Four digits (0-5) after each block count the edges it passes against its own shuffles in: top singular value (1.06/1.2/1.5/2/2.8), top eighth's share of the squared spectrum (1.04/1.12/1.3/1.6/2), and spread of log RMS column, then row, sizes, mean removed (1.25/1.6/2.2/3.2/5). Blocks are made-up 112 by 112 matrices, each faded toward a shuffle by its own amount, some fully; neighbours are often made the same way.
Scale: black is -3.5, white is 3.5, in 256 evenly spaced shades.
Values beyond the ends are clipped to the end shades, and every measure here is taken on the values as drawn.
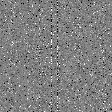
2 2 2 0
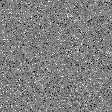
3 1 0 0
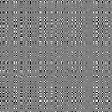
5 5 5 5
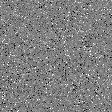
2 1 0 0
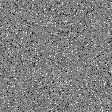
3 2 0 0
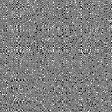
5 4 3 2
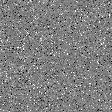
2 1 0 0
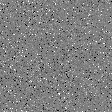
0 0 0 0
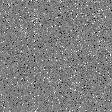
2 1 1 0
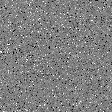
0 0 0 0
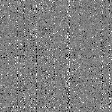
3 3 3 2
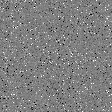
0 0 0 0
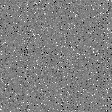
1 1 1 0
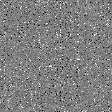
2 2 2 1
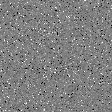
1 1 0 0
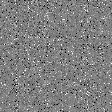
1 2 2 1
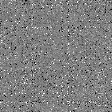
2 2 2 2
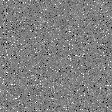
1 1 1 1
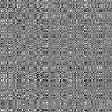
5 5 4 4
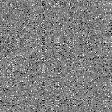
4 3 2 2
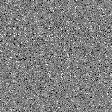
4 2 1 1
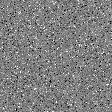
0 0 0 0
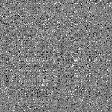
4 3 2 2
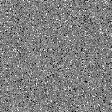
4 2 1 1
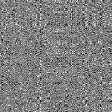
5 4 3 3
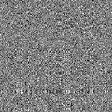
4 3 2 2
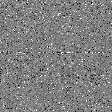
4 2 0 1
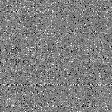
4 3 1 2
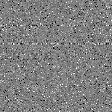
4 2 1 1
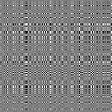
5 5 5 5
